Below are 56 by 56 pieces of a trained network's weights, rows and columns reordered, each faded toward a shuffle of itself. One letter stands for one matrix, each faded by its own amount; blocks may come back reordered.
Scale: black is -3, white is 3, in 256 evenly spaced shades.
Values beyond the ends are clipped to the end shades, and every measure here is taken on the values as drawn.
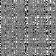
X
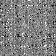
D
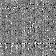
D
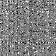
D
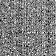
D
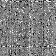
D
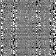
X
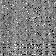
D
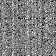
D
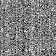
D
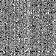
D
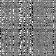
X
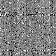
D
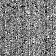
D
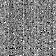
D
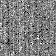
D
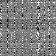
X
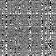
X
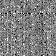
D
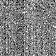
D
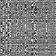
X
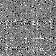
D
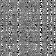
X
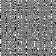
X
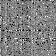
D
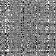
X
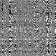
X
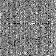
D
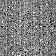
D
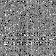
D
